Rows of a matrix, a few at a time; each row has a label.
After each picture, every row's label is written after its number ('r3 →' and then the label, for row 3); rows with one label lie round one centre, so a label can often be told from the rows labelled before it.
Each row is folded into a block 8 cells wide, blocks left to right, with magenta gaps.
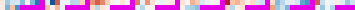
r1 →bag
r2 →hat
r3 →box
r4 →box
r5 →box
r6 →box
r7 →bag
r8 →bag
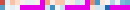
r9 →box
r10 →box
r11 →bag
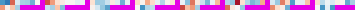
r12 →hat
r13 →box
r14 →bag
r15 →box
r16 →hat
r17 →hat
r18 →hat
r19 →bag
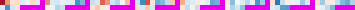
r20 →box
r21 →bag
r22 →hat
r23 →hat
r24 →bag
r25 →bag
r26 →bag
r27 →bag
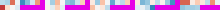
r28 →hat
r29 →hat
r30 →hat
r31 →bag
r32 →box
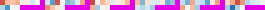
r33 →box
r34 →hat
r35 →box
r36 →bag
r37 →hat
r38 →box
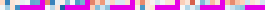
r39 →bag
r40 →bag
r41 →box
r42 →box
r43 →box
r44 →box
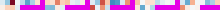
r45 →hat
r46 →box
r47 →hat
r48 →box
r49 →hat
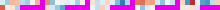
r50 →hat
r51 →bag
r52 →bag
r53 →box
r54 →hat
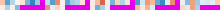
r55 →bag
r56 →hat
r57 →box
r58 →hat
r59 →hat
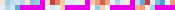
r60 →bag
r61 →box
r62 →box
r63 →hat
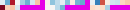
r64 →hat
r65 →bag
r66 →hat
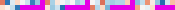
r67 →bag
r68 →bag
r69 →hat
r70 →hat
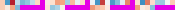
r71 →hat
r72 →box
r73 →hat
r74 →hat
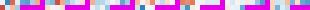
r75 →hat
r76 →hat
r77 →bag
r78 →box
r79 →box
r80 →bag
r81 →bag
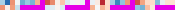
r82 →hat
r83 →box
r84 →hat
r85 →box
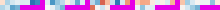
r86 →bag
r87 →bag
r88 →hat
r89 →box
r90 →bag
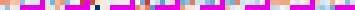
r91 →box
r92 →hat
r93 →box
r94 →hat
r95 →hat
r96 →hat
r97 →box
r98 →bag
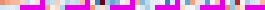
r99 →box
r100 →hat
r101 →hat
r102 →bag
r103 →hat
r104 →hat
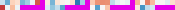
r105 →hat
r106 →bag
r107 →box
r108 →box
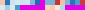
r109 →bag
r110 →hat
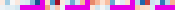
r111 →bag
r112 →hat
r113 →box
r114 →hat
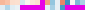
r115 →box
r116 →bag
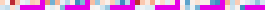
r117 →box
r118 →bag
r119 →bag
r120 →box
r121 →bag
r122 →bag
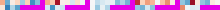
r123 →bag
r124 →box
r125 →bag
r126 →box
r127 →hat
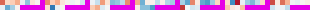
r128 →box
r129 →box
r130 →hat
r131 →bag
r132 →hat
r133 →hat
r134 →box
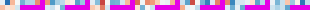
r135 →hat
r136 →bag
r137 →hat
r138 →box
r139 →hat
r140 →bag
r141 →bag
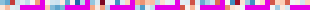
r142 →hat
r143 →bag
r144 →hat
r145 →box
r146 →hat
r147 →hat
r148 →box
